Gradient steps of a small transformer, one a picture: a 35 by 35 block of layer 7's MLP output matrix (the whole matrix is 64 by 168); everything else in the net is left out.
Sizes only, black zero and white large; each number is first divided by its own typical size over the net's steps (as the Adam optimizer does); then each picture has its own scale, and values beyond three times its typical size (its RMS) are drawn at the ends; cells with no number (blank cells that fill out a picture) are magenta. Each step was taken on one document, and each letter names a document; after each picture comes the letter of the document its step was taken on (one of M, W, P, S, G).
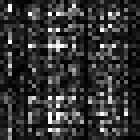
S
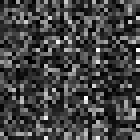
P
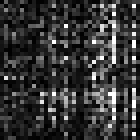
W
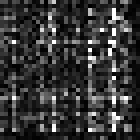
W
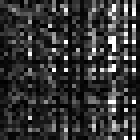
W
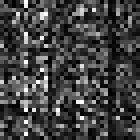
P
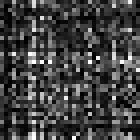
P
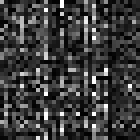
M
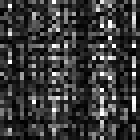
S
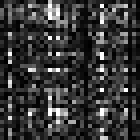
S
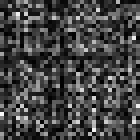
P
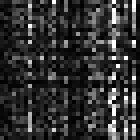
W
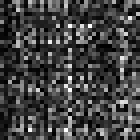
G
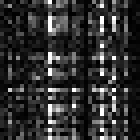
S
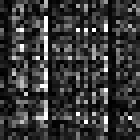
M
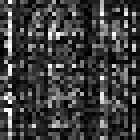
S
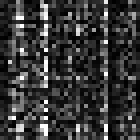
M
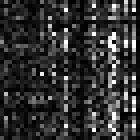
W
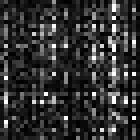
W
